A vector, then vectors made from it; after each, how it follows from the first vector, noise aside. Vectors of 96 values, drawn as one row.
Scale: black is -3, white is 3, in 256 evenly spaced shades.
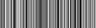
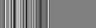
partly zeroed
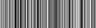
reversed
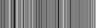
partly zeroed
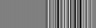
partly zeroed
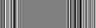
partly zeroed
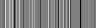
partly zeroed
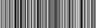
reversed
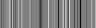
partly zeroed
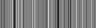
partly zeroed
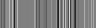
partly zeroed
